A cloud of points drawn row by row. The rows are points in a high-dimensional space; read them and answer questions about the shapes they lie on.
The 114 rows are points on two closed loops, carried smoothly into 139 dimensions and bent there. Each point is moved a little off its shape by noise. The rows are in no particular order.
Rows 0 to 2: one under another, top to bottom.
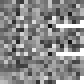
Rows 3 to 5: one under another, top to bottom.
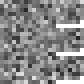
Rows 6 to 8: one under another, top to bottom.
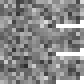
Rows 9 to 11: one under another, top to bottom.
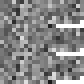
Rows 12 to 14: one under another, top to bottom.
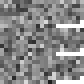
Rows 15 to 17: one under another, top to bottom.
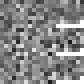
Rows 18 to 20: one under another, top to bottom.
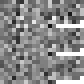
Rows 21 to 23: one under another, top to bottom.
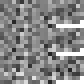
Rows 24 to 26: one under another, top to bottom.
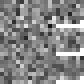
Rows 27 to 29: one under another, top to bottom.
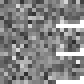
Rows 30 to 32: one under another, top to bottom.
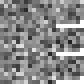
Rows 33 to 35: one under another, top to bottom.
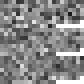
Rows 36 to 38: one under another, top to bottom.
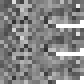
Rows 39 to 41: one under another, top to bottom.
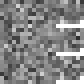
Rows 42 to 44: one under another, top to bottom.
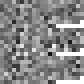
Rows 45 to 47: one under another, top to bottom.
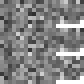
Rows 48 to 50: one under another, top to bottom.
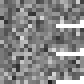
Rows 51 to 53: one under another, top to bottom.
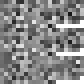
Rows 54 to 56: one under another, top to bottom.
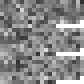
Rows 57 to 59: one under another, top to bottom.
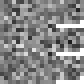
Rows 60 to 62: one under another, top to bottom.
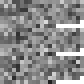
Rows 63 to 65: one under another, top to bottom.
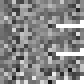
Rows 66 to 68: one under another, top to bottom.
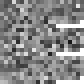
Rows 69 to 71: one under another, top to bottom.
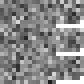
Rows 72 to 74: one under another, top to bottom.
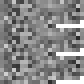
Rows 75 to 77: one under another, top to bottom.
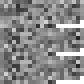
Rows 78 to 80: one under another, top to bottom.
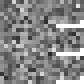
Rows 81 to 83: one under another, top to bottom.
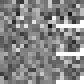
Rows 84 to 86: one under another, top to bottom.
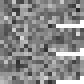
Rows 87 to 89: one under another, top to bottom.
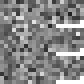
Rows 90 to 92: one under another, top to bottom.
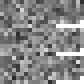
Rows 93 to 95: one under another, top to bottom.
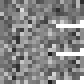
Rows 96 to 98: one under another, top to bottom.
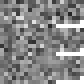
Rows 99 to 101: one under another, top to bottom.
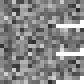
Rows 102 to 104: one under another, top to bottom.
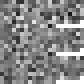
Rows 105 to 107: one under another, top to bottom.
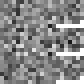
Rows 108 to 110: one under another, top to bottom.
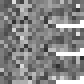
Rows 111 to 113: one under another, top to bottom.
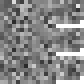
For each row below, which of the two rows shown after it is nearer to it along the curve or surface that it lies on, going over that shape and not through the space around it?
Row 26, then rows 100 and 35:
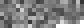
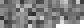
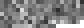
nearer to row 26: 35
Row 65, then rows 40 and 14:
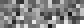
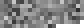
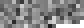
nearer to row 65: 14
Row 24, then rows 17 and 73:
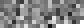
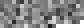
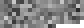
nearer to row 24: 17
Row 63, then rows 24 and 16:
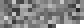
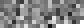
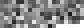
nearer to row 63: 16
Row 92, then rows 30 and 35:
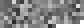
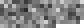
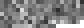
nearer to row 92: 35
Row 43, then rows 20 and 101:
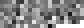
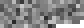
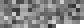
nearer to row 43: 20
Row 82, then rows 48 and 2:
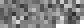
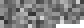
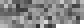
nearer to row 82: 48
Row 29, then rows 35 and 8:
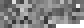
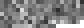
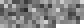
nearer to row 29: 35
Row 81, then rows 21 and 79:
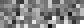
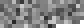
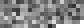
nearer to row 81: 21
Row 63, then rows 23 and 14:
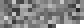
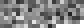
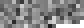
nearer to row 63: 23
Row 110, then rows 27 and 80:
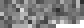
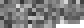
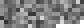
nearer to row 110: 27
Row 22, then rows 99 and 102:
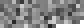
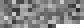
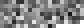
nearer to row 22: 102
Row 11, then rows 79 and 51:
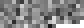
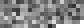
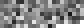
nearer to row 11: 51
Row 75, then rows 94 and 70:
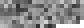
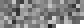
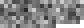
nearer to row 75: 70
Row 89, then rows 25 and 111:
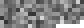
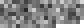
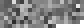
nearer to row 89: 25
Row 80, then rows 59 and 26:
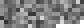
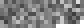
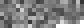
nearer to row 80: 59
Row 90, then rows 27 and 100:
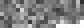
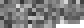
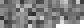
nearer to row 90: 27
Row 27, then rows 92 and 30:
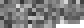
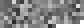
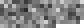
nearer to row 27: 92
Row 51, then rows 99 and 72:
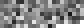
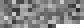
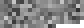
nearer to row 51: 99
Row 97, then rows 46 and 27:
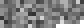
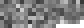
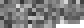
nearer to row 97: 27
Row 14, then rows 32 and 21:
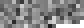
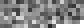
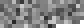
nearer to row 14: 21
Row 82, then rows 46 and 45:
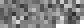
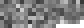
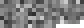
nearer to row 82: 45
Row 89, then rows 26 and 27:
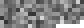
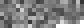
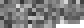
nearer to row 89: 27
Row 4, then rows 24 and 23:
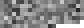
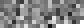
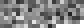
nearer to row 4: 23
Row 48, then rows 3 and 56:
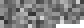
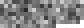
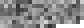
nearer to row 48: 3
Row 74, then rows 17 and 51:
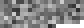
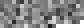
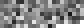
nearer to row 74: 51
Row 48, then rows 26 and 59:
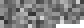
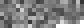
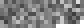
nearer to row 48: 59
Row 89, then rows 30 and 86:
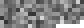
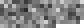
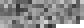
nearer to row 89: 30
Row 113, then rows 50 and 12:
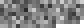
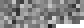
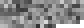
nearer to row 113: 12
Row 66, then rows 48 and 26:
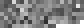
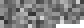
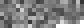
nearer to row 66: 26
